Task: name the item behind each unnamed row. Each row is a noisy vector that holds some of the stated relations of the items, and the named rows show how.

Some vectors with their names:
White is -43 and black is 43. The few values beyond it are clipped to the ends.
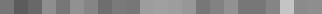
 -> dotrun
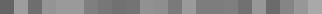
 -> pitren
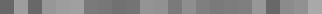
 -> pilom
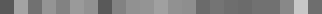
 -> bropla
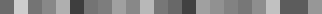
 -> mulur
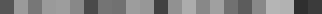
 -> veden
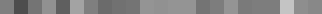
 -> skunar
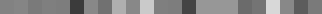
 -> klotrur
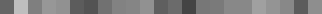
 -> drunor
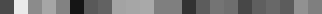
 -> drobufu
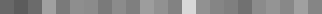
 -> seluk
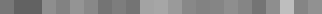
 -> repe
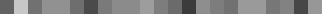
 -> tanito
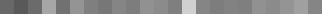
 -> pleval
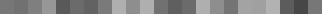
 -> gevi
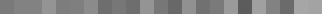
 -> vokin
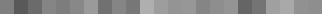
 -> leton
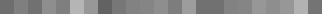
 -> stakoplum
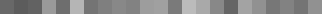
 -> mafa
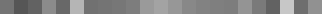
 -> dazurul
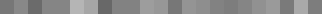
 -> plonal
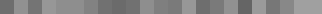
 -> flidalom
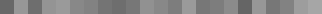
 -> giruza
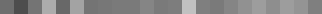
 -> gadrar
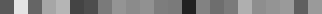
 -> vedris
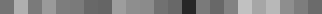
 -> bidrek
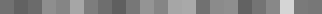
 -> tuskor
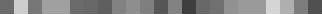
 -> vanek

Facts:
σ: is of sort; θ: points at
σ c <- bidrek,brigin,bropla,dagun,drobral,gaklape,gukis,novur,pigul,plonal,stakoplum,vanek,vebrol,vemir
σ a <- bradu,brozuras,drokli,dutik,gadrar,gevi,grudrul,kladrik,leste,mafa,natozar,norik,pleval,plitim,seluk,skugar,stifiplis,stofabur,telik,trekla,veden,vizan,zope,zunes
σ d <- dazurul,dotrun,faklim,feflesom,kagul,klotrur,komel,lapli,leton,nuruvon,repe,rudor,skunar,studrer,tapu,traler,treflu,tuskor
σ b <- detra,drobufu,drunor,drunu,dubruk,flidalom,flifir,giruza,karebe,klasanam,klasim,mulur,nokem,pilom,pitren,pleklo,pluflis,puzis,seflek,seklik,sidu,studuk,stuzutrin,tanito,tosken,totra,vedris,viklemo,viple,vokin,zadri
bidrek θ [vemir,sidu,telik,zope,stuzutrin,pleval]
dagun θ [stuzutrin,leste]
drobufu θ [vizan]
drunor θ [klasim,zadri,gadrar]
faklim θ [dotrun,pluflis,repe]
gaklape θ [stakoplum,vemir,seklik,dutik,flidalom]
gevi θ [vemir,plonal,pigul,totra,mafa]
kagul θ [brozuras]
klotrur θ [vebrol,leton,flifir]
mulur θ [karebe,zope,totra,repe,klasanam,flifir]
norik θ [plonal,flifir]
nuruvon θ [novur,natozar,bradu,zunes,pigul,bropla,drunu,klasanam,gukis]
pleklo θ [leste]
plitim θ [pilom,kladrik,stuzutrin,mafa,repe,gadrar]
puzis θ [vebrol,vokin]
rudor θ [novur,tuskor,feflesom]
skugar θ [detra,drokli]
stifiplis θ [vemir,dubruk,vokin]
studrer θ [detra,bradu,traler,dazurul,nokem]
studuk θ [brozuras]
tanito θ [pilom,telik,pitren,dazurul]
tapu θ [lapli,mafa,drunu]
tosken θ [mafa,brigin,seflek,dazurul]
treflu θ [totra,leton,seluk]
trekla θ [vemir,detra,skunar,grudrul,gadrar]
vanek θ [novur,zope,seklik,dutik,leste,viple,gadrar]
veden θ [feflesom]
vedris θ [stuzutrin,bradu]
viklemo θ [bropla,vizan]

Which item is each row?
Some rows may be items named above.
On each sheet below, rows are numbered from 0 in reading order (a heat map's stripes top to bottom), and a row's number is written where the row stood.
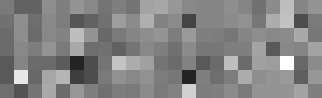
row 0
repe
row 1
faklim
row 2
pigul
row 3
detra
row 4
kagul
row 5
vedris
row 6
dutik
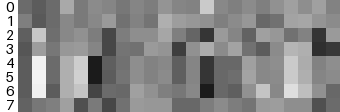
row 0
zope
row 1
leton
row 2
tosken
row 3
veden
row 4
pleklo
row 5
pleklo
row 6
dagun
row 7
skugar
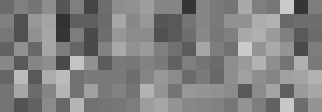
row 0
studrer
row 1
stifiplis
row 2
trekla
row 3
plitim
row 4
vemir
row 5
stuzutrin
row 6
flifir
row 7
dazurul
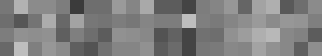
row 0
puzis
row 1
gadrar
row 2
gaklape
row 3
drunor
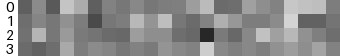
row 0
leste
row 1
norik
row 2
bidrek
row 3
zope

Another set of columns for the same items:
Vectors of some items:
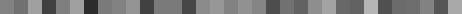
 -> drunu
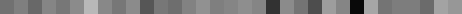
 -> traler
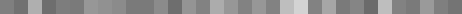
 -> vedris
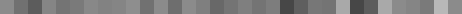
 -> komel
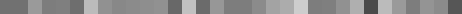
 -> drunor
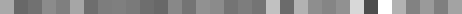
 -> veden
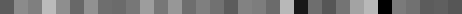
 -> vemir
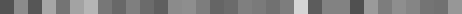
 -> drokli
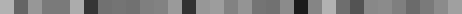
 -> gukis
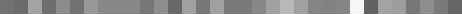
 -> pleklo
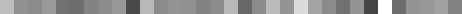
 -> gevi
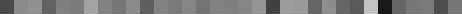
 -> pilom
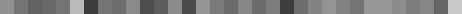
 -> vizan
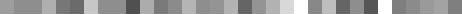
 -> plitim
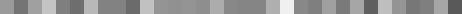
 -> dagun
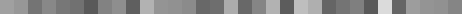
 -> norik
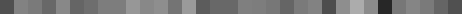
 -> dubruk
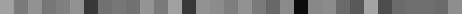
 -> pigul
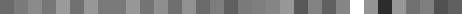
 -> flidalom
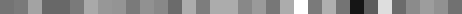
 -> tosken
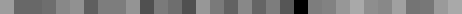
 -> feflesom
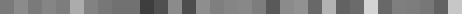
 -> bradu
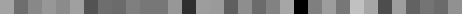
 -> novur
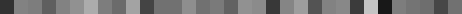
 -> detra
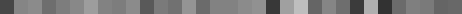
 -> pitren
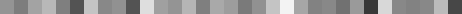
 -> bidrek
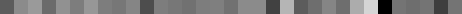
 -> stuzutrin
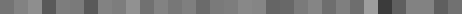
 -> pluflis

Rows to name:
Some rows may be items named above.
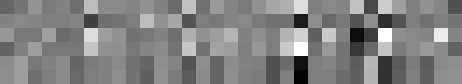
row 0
drunor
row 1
plonal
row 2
studrer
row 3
tanito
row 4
repe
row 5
repe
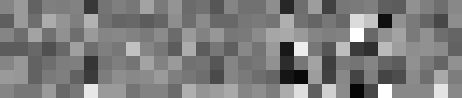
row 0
seluk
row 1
gadrar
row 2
pleklo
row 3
studuk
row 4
seluk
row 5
leton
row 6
studrer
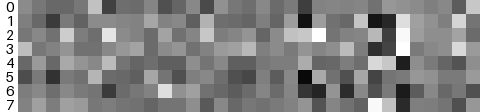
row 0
vizan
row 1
kagul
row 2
trekla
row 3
tapu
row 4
gadrar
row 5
brozuras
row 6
vebrol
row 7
zope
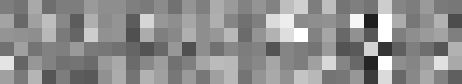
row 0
vedris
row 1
vanek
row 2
plitim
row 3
mafa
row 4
nuruvon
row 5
mulur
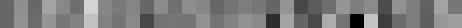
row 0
skunar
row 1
dazurul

